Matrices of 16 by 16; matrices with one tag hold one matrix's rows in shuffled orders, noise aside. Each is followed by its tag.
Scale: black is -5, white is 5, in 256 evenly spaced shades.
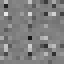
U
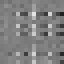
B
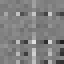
B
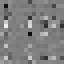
U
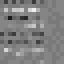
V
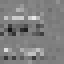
V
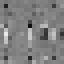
U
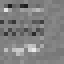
V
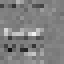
V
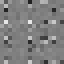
U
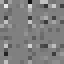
U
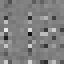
U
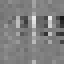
B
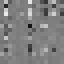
U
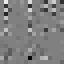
U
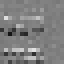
V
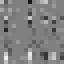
U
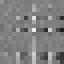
B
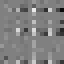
B
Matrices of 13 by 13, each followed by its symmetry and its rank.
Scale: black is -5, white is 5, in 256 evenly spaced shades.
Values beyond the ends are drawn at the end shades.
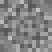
symmetric, full rank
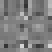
neither, rank two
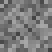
symmetric, full rank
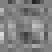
antisymmetric, rank two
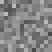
symmetric, full rank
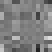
antisymmetric, rank two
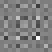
symmetric, rank two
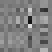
neither, rank two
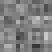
antisymmetric, rank two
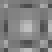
symmetric, rank one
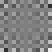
symmetric, rank one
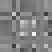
symmetric, rank two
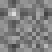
symmetric, rank two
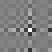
symmetric, rank one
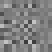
neither, rank two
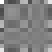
symmetric, rank one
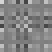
symmetric, rank two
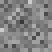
symmetric, full rank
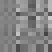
neither, rank two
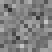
symmetric, full rank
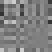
antisymmetric, rank two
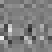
neither, rank two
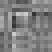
antisymmetric, rank two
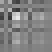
symmetric, rank one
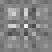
symmetric, rank two
